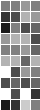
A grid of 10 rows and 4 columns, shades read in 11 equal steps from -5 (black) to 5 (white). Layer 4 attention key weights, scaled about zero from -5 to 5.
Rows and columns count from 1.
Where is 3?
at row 10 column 3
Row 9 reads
5 -2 5 -3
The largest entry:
5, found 3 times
